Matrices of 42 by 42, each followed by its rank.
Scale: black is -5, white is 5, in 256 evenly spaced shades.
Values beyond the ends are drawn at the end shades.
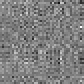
five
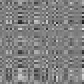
two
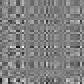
two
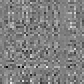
five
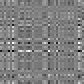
two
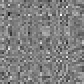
five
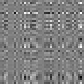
two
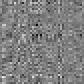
five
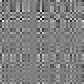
two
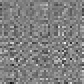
five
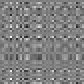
two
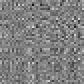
five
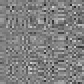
five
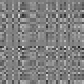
two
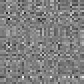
five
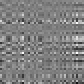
two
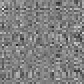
five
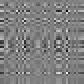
two
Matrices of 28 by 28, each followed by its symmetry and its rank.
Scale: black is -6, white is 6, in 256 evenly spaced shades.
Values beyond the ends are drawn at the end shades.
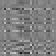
neither, rank two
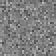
antisymmetric, full rank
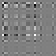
symmetric, rank one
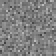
antisymmetric, full rank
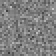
antisymmetric, full rank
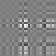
symmetric, rank one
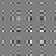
symmetric, rank one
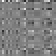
neither, rank two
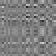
neither, rank two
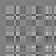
symmetric, rank one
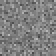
antisymmetric, full rank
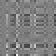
neither, rank two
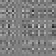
neither, rank two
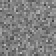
antisymmetric, full rank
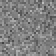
antisymmetric, full rank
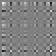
symmetric, rank one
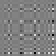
symmetric, rank one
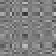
neither, rank two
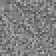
antisymmetric, full rank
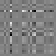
symmetric, rank one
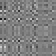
neither, rank two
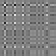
symmetric, rank one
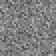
antisymmetric, full rank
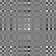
symmetric, rank one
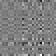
neither, rank two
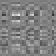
neither, rank two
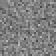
antisymmetric, full rank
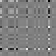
symmetric, rank one
